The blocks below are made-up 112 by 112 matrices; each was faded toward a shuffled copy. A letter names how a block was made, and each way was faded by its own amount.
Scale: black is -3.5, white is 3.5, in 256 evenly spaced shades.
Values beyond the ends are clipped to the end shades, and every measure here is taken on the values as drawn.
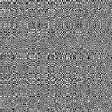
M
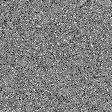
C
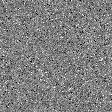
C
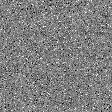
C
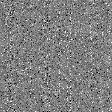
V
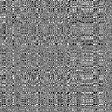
M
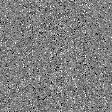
V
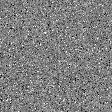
C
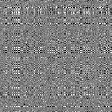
M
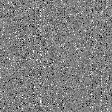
V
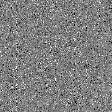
V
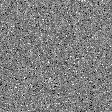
C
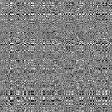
M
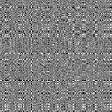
M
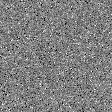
C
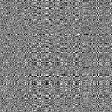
M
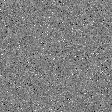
C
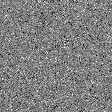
C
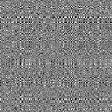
M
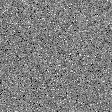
C
